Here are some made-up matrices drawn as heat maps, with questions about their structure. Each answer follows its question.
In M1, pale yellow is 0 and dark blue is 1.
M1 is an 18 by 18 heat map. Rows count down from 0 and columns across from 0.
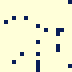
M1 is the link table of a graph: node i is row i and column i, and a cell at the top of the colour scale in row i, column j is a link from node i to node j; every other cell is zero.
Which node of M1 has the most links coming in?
node 9
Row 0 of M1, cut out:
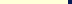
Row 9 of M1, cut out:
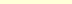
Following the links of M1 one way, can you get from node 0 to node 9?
yes
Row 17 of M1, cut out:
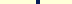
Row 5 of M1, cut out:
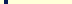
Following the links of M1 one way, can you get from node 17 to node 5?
no
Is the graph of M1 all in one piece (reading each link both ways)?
no
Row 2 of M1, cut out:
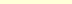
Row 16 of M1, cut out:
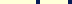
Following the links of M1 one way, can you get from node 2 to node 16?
no
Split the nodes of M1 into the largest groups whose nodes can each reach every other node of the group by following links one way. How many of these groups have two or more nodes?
0
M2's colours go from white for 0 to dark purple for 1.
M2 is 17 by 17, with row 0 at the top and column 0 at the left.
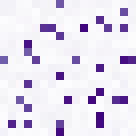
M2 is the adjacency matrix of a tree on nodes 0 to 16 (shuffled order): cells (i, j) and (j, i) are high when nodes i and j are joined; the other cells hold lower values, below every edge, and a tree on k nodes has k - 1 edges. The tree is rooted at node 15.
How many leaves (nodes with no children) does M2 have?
13
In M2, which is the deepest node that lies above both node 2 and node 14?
12
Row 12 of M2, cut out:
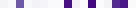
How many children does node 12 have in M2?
4
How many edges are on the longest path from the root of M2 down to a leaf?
2
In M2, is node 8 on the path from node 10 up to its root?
no
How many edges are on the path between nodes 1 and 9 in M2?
3
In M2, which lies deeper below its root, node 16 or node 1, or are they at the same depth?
node 16
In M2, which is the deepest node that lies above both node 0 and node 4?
7
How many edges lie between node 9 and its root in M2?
2
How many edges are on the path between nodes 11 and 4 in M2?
4
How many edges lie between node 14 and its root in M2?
2
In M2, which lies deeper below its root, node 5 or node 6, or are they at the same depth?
the same depth
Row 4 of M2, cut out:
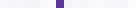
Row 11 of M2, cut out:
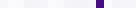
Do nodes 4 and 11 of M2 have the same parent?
no
